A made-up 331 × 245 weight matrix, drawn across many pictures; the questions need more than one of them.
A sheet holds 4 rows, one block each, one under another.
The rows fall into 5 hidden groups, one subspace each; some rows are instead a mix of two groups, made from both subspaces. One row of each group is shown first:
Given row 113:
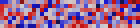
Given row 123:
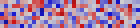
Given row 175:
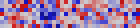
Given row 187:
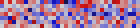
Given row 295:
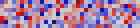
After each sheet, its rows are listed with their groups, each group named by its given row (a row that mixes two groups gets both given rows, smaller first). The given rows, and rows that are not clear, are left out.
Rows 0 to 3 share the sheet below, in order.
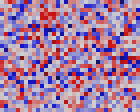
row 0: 175
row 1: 187
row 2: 113
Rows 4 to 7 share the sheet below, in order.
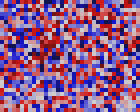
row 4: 187
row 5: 175
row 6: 123 and 187
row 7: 123
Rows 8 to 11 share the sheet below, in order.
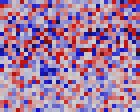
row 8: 113
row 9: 123 and 175
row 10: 175
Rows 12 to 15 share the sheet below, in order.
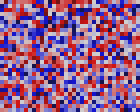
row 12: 123
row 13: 123
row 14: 175
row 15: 113
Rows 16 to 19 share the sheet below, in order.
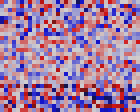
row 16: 295
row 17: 123 and 175
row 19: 187
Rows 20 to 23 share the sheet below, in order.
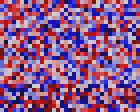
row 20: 187
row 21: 175
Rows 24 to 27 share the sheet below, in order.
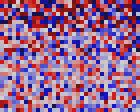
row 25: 113
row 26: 113 and 123
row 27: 295
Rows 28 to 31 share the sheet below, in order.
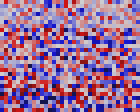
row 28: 123
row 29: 187
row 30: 187
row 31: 175
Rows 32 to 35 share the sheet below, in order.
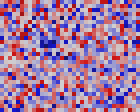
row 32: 113
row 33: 175
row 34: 187
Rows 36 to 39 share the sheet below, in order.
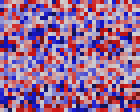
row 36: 175
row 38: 123
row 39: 113 and 187
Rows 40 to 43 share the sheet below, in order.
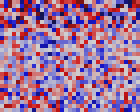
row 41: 175
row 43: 113
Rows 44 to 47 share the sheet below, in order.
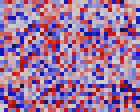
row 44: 175
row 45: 113 and 175
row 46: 113 and 175
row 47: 113
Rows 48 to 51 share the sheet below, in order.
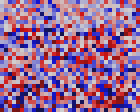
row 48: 175
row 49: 187
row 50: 187
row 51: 295
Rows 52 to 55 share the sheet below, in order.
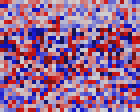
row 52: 113
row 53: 123
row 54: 123
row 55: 113
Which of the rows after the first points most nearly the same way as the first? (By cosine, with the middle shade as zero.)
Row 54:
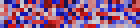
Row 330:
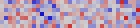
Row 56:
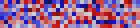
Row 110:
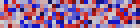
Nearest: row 330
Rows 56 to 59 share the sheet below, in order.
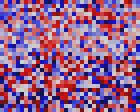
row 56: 187
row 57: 175
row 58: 175 and 187
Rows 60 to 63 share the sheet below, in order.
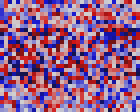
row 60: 187
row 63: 123
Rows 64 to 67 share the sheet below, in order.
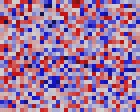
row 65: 295
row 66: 187
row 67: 187
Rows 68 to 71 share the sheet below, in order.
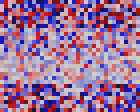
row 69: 113
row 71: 175
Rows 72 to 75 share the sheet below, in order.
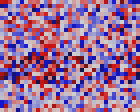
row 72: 113
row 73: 175
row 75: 295
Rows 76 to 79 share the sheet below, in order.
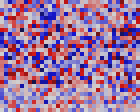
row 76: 175
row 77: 113
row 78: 175
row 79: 113
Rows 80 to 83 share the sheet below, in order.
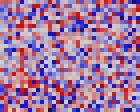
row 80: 113
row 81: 113
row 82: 113 and 175
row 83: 113 and 175
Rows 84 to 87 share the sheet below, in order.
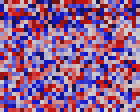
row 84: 123
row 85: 295
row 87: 123
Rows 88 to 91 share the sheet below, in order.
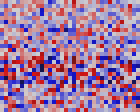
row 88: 123
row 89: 187
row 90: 123
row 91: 113
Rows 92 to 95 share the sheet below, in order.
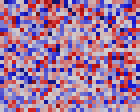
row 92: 123
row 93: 113
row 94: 113 and 175
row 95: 113
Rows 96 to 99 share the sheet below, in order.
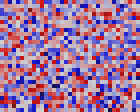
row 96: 187
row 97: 187
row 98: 113
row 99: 123
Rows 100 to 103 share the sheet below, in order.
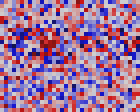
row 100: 295
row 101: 175
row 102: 123
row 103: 123
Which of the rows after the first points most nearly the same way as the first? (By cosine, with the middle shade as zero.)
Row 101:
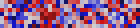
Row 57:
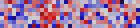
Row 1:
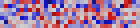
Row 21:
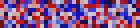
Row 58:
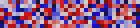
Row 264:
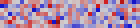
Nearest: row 57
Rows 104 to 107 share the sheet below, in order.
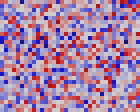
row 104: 113
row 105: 113
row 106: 123
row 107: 113 and 187
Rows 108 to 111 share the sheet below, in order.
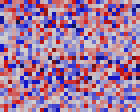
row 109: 295
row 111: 187
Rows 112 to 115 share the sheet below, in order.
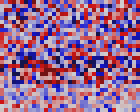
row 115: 123
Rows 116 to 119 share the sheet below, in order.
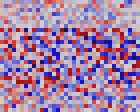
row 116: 187
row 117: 187
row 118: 113 and 123
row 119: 187
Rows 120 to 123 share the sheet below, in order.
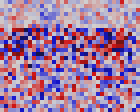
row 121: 295
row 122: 187
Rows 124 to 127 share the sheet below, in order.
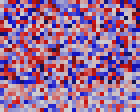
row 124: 175
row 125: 113
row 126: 123
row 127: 123 and 187
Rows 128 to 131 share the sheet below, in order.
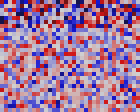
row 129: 123 and 175
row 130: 113
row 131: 113
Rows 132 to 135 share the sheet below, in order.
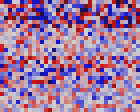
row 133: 295
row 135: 175 and 187
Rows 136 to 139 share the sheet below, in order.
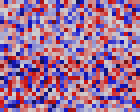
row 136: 113 and 295
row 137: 295
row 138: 187
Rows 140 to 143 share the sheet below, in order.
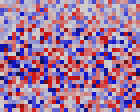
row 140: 113
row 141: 295
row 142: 187
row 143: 113
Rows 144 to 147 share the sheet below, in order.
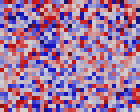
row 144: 175
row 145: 175
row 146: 113 and 175
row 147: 123 and 187
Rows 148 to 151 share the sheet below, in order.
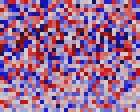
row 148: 187
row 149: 295
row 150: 187
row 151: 187
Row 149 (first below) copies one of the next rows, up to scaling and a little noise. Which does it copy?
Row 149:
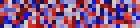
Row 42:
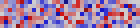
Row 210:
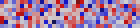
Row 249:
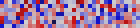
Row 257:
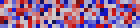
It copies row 249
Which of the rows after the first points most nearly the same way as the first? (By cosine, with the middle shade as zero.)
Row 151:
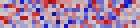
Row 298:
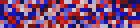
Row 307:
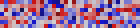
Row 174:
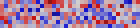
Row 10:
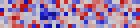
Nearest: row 174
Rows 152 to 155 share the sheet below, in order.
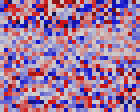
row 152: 123 and 187
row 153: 123
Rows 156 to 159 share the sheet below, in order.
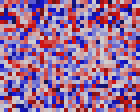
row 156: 123
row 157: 123 and 175
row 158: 187
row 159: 113
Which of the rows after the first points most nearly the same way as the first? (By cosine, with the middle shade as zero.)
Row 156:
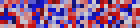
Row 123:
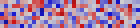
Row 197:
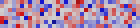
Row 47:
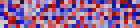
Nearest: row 197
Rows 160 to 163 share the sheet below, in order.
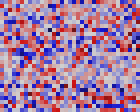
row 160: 113
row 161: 113 and 123
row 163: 187
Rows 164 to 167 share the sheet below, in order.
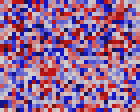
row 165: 295
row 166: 175
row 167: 295
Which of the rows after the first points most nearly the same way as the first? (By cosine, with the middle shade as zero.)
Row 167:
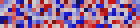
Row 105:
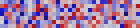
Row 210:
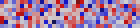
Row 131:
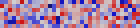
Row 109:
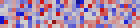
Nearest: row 109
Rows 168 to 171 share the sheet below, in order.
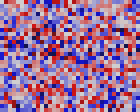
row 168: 123
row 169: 175
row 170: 187
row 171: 123
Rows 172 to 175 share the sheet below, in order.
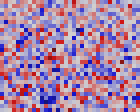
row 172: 123
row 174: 187
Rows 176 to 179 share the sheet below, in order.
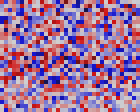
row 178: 187
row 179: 113 and 123
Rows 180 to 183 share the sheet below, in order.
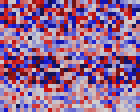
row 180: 123
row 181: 123 and 187
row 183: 123
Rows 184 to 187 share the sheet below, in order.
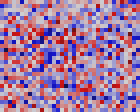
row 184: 113
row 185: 123
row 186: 123
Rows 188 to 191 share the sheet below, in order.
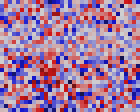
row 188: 187
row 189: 123
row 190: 175
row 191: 123
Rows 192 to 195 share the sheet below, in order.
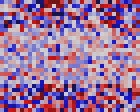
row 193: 113
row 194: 187
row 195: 123
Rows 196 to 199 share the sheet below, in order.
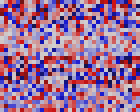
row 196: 113
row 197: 295
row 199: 123
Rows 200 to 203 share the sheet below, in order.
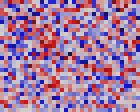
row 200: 187
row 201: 175
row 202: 187
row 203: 187
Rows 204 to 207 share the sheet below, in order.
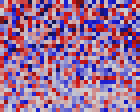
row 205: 113
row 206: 175 and 187
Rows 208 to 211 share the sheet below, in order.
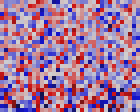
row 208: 123
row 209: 123
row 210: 295
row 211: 123
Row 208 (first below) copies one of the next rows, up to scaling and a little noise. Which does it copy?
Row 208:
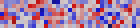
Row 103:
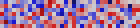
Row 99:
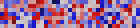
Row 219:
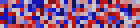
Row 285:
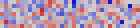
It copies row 99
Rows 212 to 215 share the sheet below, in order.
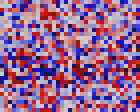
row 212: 175
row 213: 113
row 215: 175 and 187
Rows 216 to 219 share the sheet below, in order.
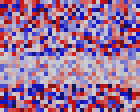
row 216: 113
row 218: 113
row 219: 123
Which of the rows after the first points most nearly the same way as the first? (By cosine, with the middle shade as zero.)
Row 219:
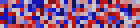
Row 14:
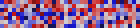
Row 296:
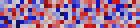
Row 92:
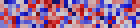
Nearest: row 296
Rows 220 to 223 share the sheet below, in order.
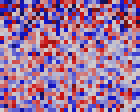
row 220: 113
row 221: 175
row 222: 123
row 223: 123
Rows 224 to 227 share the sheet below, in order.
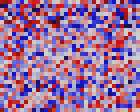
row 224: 113
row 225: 295
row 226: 175 and 295
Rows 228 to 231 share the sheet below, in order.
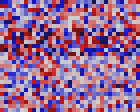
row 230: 175
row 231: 175
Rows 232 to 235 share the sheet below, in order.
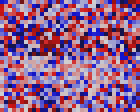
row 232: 113
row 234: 113
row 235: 175
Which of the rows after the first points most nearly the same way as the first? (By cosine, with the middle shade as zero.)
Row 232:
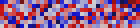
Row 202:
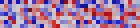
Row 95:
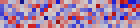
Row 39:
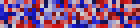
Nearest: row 202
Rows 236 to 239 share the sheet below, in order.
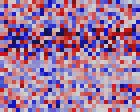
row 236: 123
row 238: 175 and 187
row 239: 113
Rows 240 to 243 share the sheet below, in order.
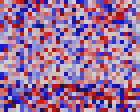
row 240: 295
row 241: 295
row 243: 187
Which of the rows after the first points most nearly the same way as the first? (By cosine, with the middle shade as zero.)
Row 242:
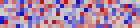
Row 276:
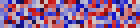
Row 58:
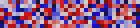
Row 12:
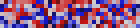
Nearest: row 276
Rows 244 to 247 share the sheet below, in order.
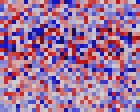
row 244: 187
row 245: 123
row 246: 187
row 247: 113 and 123
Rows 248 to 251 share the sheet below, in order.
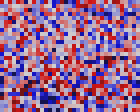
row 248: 187
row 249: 295
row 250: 175
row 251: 175
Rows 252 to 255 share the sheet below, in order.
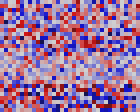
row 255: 187
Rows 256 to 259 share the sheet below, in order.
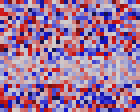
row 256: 187
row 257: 295
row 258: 175 and 187
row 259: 187
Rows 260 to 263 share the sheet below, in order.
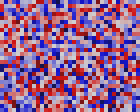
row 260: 123
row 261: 187
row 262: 113
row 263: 123
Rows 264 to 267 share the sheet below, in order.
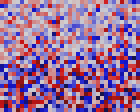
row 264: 113
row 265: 113 and 175
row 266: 113
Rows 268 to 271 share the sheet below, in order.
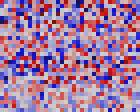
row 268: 295
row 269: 113
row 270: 187
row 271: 123
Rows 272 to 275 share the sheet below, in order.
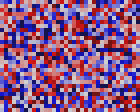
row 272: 113
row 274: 123
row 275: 113
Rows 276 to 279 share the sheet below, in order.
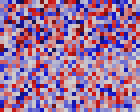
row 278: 113
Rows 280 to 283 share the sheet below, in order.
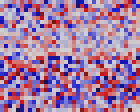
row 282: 187
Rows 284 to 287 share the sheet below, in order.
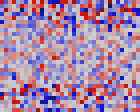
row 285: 123
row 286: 123
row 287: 175
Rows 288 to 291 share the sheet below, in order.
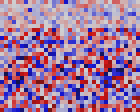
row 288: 187
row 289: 175
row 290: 295
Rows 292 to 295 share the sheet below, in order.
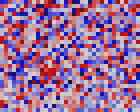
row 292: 123 and 175
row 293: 113
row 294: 175
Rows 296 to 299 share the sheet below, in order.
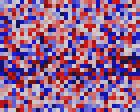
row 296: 123 and 295
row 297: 123
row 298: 113
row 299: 295
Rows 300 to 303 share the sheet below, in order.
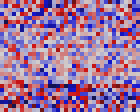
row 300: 123
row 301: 113
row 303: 187
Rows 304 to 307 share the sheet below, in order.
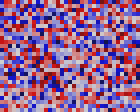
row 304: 123 and 175
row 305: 187
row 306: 175
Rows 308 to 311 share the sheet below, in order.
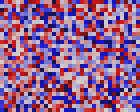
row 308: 175
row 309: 187
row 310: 175
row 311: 123
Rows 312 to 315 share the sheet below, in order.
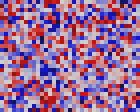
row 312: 113 and 187
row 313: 123
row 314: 175
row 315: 175
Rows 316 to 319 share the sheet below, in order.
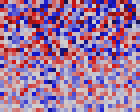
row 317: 113 and 123
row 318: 175 and 187
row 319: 175
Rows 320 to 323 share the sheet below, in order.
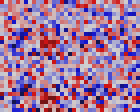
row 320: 187
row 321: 175
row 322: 113 and 187
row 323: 175
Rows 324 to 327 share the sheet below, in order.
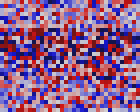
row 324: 187
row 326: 187
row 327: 113
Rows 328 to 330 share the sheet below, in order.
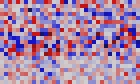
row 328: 187
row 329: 113 and 187
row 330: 175
